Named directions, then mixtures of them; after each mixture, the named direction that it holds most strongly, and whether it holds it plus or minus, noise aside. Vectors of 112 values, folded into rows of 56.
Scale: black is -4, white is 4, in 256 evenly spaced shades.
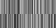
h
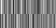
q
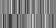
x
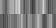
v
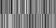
x, minus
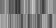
v, minus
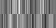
x, minus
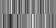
x, plus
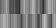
v, minus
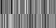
x, minus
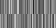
h, minus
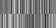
x, minus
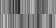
v, minus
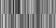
q, plus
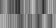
v, minus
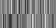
x, plus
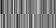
q, minus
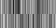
q, plus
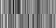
q, plus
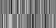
x, minus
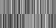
x, plus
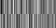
q, minus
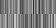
h, minus
